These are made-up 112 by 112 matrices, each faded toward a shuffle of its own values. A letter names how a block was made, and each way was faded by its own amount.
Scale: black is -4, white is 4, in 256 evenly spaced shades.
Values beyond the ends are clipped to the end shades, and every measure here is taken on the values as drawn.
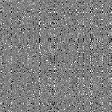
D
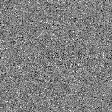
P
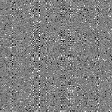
D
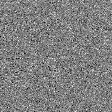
P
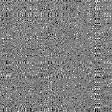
D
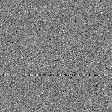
P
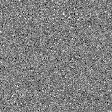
P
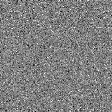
P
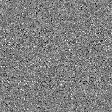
P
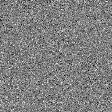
P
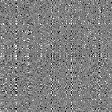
D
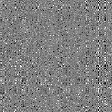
D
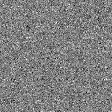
P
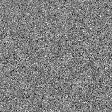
P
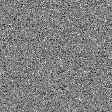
P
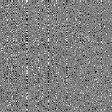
D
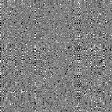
D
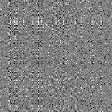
D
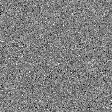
P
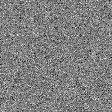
P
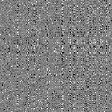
D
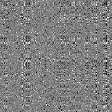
D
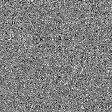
P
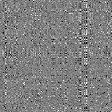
D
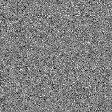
P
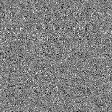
P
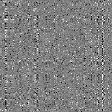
D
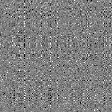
D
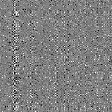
D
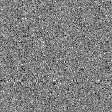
P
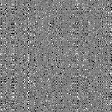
D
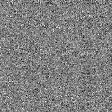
P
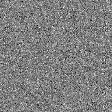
P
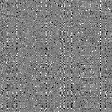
D
